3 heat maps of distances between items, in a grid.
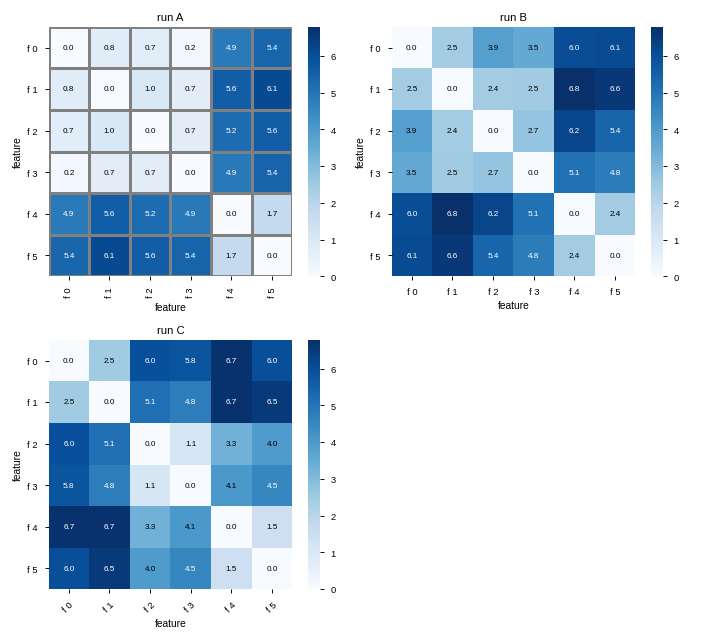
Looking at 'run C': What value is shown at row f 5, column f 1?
6.5
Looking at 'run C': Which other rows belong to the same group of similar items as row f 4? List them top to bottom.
f 5
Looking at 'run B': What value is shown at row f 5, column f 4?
2.4
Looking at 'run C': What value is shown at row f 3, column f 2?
1.1
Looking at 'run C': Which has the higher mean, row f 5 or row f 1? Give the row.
f 1
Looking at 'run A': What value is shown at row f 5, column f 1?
6.1
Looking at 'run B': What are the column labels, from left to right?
f 0, f 1, f 2, f 3, f 4, f 5
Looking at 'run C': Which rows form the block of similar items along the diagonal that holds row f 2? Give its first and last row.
f 2 to f 3
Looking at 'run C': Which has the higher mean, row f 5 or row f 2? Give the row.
f 5
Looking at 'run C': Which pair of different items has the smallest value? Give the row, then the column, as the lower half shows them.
f 3, f 2
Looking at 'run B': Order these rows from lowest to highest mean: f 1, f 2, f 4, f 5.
f 2, f 1, f 5, f 4
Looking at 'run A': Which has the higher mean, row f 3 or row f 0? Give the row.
f 0
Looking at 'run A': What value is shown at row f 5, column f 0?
5.4
